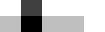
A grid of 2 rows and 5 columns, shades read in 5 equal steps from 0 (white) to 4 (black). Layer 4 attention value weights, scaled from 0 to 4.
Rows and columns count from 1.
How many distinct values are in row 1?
2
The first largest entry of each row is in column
2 2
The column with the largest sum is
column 2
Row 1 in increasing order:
0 0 0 0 3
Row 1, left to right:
0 3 0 0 0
